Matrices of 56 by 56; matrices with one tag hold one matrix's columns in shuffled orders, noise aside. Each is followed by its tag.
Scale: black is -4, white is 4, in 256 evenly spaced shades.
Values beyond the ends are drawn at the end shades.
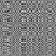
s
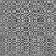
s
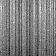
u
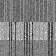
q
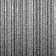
u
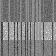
q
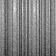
u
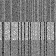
q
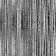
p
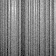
u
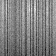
u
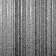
u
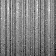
u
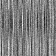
p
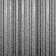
u
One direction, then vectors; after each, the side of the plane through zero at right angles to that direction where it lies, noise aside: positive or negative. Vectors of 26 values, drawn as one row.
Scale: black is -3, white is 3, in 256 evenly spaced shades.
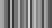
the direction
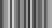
negative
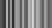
positive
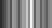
negative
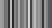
positive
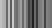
negative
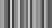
positive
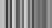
negative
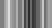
negative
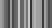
positive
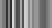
negative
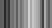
positive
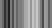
positive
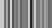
positive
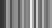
negative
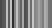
positive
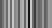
negative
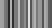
positive
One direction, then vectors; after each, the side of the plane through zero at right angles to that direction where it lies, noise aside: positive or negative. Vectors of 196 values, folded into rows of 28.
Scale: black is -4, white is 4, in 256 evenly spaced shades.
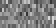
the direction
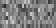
positive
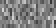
positive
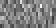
negative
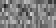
positive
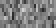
negative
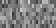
positive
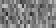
negative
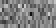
negative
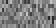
negative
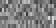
positive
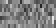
positive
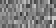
positive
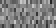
positive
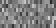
positive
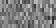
negative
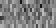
positive
